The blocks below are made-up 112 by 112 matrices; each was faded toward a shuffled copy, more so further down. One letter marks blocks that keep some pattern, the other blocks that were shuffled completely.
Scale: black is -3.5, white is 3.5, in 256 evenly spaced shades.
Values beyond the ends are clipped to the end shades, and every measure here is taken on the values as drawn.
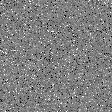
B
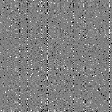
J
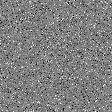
B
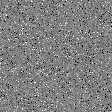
B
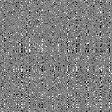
J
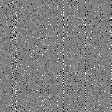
J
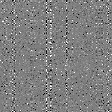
J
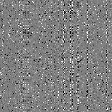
J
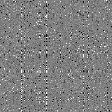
J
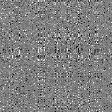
J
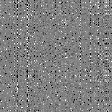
J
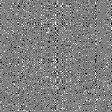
J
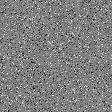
B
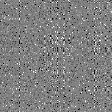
J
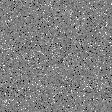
B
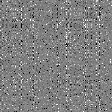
J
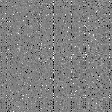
J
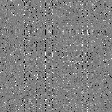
J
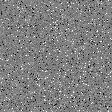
B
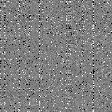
J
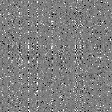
J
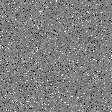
B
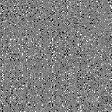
J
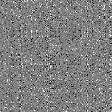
J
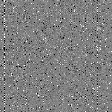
J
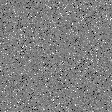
B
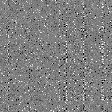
J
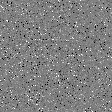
B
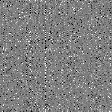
J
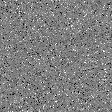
B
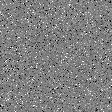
B
